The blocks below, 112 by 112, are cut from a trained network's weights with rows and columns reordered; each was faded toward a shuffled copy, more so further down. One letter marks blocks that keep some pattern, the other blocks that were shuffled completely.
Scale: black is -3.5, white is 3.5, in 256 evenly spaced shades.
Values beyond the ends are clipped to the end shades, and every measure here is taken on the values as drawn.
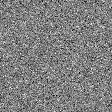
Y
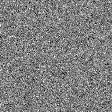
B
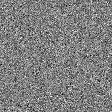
Y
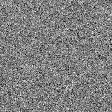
B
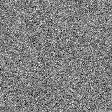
B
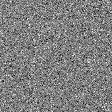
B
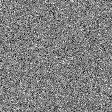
Y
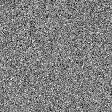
B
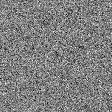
B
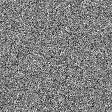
Y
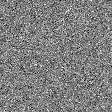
Y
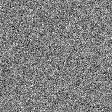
B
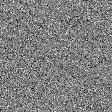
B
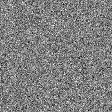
Y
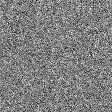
Y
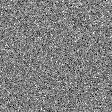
Y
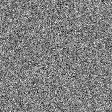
B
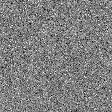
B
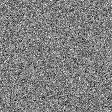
Y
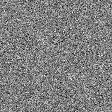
Y
